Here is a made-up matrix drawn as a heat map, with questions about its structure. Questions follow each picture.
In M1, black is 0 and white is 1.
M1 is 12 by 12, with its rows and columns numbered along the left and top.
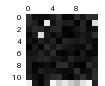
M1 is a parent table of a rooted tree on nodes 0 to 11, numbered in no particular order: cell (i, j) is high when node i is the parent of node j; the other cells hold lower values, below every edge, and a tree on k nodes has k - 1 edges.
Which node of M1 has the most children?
11
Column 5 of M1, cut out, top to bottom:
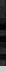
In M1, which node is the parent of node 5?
11
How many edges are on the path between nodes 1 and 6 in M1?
2
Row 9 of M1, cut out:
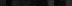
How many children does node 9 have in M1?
0
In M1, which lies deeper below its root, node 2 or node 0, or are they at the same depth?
the same depth
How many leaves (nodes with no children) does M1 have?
9
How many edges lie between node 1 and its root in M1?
0
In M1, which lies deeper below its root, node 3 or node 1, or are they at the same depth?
node 3
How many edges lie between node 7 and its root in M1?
2
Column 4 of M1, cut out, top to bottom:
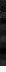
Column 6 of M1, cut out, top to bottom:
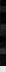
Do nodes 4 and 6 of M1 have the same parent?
yes
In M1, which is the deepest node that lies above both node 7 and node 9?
11
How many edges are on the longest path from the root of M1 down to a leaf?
2
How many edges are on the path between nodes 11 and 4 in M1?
1
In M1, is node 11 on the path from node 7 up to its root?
yes
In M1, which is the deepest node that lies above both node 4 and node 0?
11
